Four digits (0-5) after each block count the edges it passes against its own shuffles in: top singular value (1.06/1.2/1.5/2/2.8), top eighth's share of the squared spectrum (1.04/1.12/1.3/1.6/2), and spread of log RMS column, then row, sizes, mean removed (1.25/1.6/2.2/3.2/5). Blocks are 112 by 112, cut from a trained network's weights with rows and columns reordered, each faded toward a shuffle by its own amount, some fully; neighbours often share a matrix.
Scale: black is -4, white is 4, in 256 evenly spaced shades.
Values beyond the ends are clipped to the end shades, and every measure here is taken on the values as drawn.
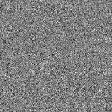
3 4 2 2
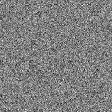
3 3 0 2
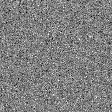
0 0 0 0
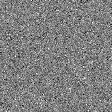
2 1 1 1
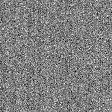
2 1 0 0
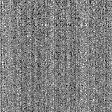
4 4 1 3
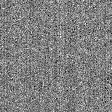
2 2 0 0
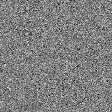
2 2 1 1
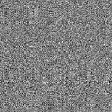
4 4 2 3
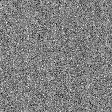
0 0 0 0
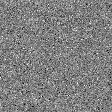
0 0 0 0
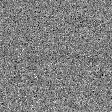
0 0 0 0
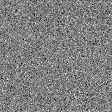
0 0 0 0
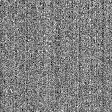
3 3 0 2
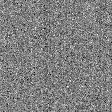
1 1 0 0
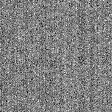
3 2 0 1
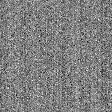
3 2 0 1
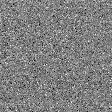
1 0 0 0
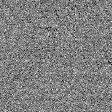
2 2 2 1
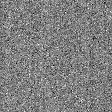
1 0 0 0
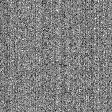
3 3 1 1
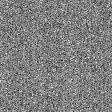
1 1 0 0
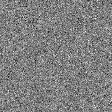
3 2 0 1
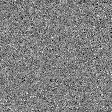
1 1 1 0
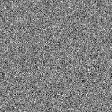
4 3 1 2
